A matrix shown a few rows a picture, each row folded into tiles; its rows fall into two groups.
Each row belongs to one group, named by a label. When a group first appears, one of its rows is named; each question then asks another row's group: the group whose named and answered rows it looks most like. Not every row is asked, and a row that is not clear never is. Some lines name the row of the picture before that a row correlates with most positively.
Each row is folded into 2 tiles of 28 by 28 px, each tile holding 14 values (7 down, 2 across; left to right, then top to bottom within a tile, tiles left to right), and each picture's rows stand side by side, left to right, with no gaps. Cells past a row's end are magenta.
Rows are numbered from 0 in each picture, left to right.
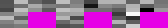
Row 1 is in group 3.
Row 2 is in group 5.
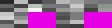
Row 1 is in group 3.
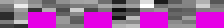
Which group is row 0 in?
3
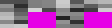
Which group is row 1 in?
5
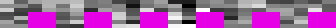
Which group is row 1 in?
3
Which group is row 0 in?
5
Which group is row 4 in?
3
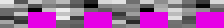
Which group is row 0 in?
5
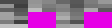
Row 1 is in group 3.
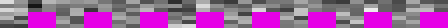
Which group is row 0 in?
3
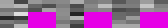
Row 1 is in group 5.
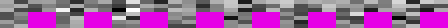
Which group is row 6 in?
5
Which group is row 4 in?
5
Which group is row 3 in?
3
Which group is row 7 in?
5
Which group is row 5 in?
5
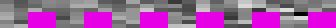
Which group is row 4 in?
3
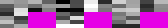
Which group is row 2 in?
3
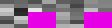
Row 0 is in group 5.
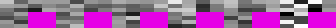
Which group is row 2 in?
5
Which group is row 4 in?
5
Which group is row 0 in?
5
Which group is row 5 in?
5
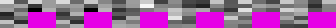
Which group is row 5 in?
3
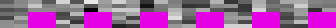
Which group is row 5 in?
3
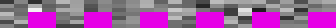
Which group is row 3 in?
3
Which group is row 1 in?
3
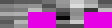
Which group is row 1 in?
3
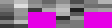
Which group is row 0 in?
3
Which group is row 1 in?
5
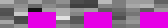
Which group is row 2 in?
3
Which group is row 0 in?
5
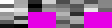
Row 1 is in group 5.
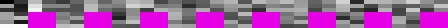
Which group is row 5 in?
3
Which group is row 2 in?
3
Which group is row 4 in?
5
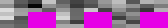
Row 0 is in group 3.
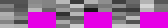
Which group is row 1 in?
5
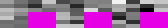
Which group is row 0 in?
3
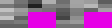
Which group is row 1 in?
3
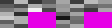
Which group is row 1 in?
5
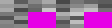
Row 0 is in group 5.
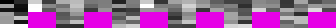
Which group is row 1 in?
3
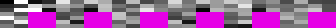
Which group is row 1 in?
5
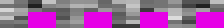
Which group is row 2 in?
3
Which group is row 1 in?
3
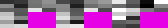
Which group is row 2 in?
3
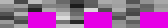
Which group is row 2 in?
5
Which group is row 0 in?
5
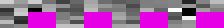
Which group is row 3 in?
5
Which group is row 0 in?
5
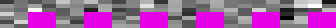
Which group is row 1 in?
5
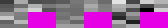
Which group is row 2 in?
5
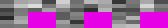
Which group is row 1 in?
5
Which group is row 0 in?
3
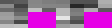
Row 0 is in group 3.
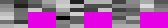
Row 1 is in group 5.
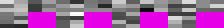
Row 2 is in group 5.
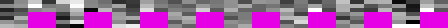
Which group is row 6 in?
5
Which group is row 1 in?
3
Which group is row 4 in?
5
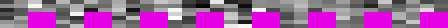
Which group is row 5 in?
3
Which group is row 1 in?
5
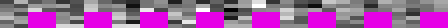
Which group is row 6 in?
3
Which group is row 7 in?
5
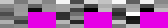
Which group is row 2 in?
5
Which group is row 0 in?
5
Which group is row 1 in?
5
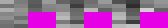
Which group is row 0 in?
3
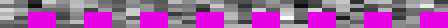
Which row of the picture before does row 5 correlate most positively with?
1
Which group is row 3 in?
5
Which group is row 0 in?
3
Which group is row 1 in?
3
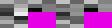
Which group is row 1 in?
5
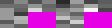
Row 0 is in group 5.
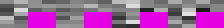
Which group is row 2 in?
3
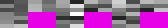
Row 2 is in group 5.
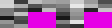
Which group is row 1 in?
3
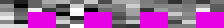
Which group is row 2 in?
3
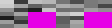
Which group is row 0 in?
5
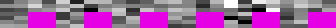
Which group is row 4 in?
5
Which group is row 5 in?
3
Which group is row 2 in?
5
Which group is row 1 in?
5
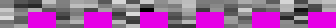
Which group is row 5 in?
5
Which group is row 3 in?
3
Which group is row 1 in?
3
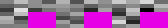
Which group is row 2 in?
5
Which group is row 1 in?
5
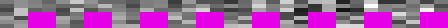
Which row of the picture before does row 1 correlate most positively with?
0
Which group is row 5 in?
5
